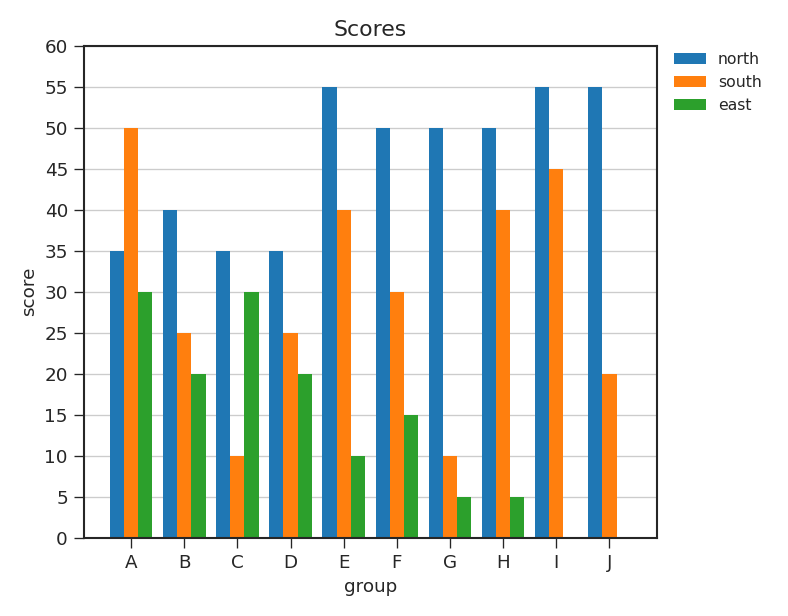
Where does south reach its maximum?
A
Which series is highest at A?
south
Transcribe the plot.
Title: Scores
x-axis: group, ticks A B C D E F G H I J
y-axis: score, ticks 0 5 10 15 20 25 30 35 40 45 50 55 60
Legend: north, south, east
Values:
north: 35 40 35 35 55 50 50 50 55 55
south: 50 25 10 25 40 30 10 40 45 20
east: 30 20 30 20 10 15 5 5 0 0
